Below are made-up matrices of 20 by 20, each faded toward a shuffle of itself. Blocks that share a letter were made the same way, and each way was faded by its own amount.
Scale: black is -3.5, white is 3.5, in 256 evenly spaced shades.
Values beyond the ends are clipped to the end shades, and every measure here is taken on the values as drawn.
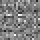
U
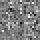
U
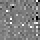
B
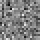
U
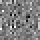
U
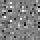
B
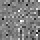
B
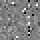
B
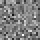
U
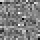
U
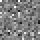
U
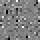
B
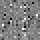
B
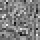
U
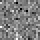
U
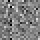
U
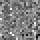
U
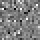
U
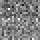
U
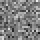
U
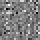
U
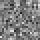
U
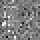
B
